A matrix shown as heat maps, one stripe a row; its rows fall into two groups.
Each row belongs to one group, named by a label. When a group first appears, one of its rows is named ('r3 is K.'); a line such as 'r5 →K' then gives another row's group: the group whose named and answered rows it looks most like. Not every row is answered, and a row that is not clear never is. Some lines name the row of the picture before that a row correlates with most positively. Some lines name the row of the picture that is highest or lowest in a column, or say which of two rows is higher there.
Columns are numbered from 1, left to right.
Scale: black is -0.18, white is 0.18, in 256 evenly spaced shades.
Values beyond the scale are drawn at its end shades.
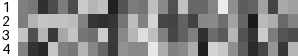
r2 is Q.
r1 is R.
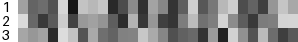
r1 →R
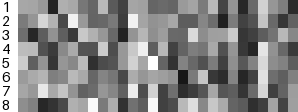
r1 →Q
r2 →Q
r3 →R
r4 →Q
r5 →Q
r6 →Q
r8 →R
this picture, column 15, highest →4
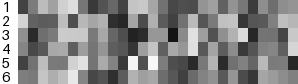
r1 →Q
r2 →R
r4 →R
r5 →Q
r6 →Q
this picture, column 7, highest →5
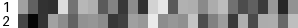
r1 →R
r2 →R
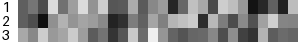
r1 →R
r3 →Q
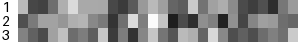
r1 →R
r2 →Q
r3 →R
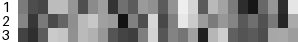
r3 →R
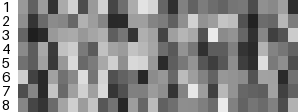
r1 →Q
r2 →R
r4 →Q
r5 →Q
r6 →R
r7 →R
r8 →R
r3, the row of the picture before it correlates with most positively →1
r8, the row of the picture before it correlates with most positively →2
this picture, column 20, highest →3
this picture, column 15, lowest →5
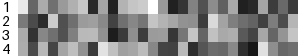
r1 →Q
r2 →R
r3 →R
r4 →Q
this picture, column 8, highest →3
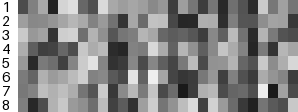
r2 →Q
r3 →Q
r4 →R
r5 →R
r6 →Q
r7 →Q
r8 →R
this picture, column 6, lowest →4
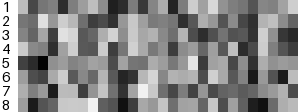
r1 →R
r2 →Q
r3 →Q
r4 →Q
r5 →R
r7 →Q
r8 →R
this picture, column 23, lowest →4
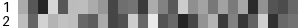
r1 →R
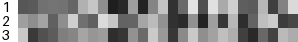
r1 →R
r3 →R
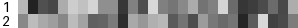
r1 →R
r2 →Q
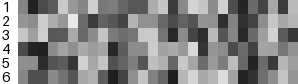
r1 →R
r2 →Q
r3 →Q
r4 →R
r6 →R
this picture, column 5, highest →1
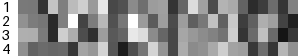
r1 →R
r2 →Q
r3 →Q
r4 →R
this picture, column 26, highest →2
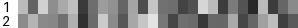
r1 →Q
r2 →Q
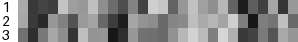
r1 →R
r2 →R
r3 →R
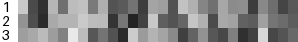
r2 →R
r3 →Q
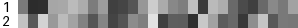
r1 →R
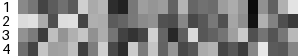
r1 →R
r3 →R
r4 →Q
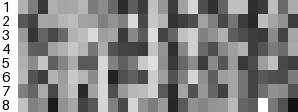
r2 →Q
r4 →R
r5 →Q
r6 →R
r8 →Q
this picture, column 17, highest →3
